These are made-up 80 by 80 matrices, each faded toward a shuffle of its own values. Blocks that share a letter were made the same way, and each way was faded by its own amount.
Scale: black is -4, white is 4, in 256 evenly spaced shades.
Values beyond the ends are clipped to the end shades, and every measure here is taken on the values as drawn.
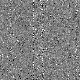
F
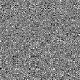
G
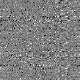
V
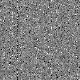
F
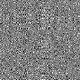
G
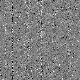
F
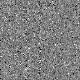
F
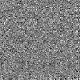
G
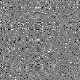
V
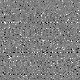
V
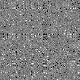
V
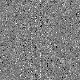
F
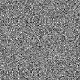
G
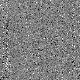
F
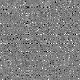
V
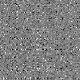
V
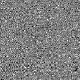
G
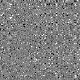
V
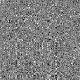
G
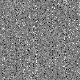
F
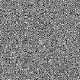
G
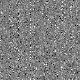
F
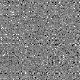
V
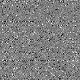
V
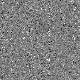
F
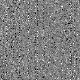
F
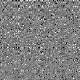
V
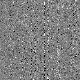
F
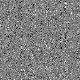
F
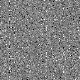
F
